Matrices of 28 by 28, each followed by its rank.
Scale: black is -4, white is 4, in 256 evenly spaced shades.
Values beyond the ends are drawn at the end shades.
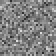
full rank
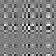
one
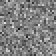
full rank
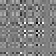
two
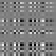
one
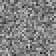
full rank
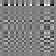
one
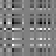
one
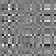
two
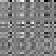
two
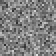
full rank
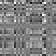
two
